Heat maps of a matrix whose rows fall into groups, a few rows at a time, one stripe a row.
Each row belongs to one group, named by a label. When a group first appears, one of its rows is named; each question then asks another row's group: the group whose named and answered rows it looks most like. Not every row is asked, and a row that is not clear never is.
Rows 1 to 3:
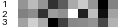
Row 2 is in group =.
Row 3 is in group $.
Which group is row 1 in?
$
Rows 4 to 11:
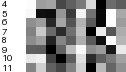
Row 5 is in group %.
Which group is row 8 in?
%
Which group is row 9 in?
=
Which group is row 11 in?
=
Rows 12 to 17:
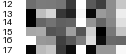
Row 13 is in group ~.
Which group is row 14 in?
~
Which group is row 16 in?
$
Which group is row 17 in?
~
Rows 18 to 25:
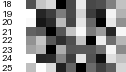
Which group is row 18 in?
~
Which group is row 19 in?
%
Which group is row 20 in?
%
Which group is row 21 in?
=
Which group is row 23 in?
%
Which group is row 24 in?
%
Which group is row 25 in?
$
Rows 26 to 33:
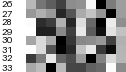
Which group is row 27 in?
$
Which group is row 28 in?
%
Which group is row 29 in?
%
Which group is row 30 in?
$
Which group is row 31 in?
$
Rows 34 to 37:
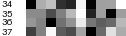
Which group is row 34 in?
~
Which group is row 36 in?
=
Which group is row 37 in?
~
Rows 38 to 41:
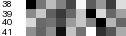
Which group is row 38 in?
~
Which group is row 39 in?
=
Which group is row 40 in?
%
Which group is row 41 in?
$
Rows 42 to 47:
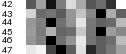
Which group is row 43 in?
%
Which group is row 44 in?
=
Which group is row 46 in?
=
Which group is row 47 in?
=
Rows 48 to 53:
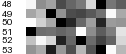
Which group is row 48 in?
$
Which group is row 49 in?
%
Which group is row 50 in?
$
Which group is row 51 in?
~
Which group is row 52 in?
$
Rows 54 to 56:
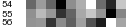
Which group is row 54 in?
$
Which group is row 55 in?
$
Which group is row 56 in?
%
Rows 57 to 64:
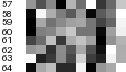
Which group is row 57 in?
$
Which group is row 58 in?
~
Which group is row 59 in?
~
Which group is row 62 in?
%
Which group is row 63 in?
%
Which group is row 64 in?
~
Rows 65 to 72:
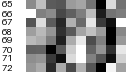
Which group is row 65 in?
%
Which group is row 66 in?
$
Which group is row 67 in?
$
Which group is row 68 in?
$
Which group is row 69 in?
=
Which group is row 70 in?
=
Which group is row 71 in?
=
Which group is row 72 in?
%
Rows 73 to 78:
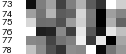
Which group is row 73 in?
~
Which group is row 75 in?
%
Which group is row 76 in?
%
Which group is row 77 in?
=
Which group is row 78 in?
$
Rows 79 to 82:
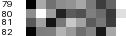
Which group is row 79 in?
~
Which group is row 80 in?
$
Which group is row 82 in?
~
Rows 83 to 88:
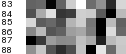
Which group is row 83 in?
=
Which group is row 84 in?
$
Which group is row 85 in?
%
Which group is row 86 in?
%
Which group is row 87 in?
~
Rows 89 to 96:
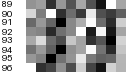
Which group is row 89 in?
%
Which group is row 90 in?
$
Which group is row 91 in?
$
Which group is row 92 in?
=
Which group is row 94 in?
$
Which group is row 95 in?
=
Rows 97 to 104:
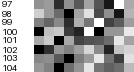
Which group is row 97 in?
%
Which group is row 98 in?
=
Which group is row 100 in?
~
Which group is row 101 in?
%
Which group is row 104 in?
=
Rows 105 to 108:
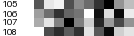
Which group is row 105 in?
~
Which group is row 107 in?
=
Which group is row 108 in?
%
